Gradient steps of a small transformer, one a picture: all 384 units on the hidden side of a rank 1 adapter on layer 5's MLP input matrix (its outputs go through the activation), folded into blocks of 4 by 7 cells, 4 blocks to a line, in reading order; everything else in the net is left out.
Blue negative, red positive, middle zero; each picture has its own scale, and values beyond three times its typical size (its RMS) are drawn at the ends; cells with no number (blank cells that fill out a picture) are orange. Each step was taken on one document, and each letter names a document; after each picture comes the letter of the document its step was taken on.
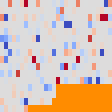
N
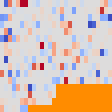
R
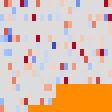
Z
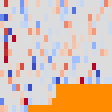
R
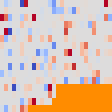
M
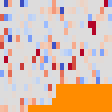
M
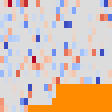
N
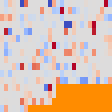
M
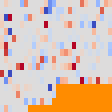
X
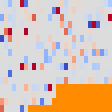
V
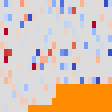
X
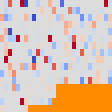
Z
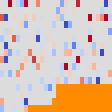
N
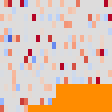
Z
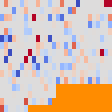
Z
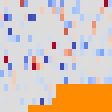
M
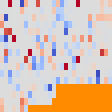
N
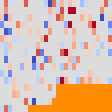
X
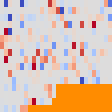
M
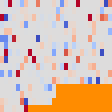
N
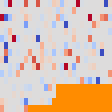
N
